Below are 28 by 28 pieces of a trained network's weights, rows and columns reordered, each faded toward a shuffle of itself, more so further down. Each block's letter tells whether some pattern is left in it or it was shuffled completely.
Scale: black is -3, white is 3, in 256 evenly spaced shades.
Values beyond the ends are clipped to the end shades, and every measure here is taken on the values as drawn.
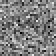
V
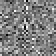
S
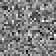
S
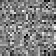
S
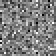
S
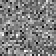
V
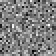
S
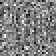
S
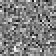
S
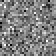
V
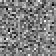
V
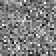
V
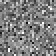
V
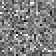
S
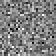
S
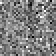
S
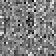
S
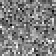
V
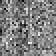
S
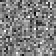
S
